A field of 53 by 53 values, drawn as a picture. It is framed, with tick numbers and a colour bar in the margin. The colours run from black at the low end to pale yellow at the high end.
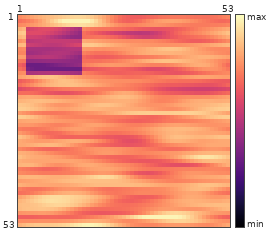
The values are skewed, with a long tail toward low values. The halves do not mirror each other. Values change most from cell to cell in the top left. An odd patch, lower than its surroundings, sits in the top left.
